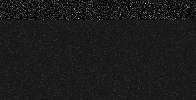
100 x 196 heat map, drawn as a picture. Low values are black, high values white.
Seam: horizontal, 20% of the way down, the bottom part calmer. Average level on the scale: 10%. Mirror symmetry: none. Slope: none. Grain: fine.
